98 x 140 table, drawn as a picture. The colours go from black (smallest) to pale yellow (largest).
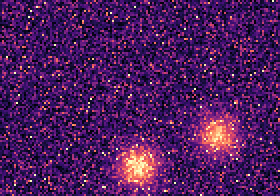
The bottom middle is the ninth with the highest average. No single row or column stands out from its neighbours. There are two bumps. Most values sit low, with a long tail of high ones.
